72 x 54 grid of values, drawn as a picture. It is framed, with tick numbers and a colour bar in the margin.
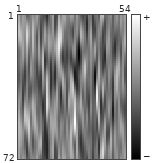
The halves do not mirror each other. No overall slope runs across the table. The grain runs up and down. The values follow a bell shape.
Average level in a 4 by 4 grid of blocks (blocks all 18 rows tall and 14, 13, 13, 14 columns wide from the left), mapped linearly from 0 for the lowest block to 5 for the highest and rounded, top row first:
5412
1102
2431
3314
